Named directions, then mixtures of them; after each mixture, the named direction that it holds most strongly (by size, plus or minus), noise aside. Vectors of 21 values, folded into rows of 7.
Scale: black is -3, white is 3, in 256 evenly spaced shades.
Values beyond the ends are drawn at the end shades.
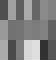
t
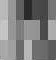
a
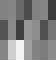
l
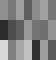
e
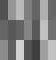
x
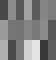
t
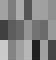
e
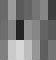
l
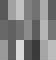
x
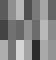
x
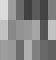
a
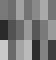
e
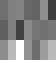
l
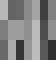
x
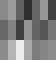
l
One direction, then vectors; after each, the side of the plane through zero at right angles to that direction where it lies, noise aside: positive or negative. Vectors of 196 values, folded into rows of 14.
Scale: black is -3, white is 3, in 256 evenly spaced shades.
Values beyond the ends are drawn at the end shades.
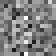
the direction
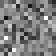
negative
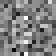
positive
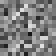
negative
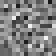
negative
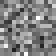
positive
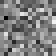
negative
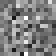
positive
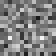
negative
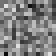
negative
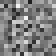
positive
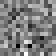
positive
